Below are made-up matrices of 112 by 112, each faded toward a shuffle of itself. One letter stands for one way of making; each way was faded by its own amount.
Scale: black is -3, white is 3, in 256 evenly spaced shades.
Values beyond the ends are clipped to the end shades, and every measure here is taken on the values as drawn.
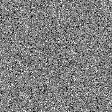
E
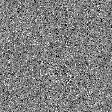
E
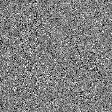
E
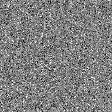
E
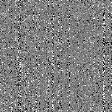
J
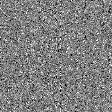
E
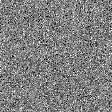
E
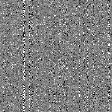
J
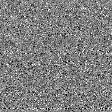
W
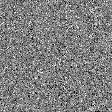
E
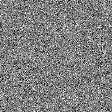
E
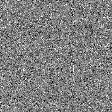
E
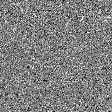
W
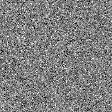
E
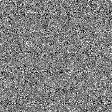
W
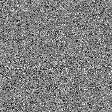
W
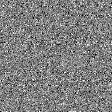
W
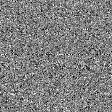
W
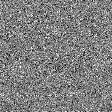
W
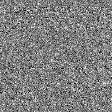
W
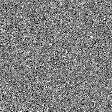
W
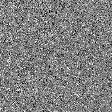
E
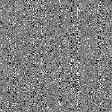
J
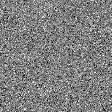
E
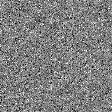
E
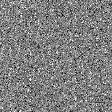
E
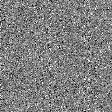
E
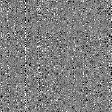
J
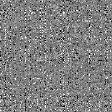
J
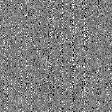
J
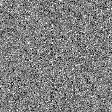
E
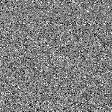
W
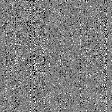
J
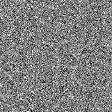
E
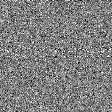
W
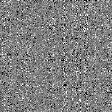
J
